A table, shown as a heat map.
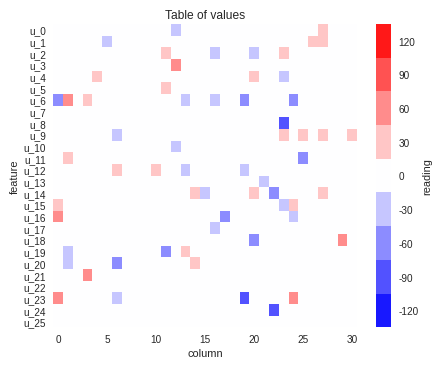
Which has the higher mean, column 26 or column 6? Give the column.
26
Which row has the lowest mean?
u_6
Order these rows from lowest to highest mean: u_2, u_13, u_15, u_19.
u_19, u_13, u_2, u_15
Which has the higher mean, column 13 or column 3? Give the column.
3
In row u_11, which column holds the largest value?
1
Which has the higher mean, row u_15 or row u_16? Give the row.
u_15
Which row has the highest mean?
u_9
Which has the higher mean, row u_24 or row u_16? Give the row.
u_16
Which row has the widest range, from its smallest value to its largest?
u_23
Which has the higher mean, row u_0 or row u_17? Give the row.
u_0
